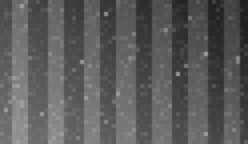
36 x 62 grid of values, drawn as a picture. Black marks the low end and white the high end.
Stripes running up and down repeat 7 times from left to right. The field climbs toward the bottom left. The top right is the ninth with the lowest average. The ninth with the highest average is the bottom left.
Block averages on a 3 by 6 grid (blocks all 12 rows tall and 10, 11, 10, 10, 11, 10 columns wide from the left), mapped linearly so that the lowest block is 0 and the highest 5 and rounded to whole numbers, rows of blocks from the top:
322210 | 433321 | 544432
